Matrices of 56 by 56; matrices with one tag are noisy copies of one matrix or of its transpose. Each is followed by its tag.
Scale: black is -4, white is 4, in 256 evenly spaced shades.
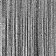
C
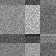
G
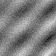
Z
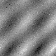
Z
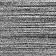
C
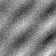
Z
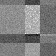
G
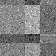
G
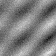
Z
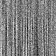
C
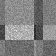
G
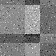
G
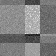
G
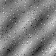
Z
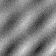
Z
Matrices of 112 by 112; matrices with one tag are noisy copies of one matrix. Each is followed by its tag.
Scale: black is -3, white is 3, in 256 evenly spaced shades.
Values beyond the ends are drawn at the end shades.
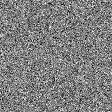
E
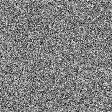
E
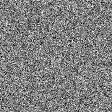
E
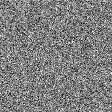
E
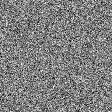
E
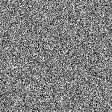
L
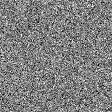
E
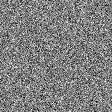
L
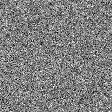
E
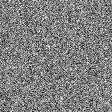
L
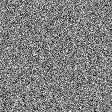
L
